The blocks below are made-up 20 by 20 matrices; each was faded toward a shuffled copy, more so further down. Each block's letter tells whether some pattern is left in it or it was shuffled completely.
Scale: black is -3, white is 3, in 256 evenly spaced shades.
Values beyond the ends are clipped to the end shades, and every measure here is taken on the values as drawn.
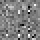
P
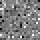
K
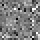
P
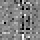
P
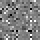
P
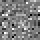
P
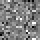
P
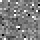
K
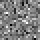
K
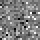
K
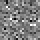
P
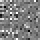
P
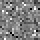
K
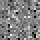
P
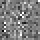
P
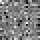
P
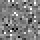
K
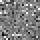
K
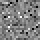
K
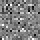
P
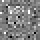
P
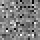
P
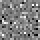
P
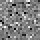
K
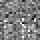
P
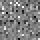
K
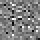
P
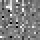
P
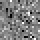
K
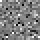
K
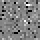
K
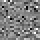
P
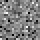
K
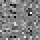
P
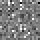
P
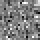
P
